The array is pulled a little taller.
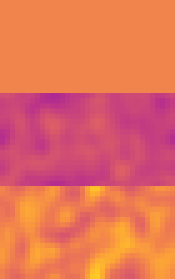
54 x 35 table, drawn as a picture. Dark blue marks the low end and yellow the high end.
The table splits into 3 rows of 1 panel. Panel 1,1: high, flat. Panel 2,1: middling, blotchy, faint in contrast. Panel 3,1: high, blotchy.
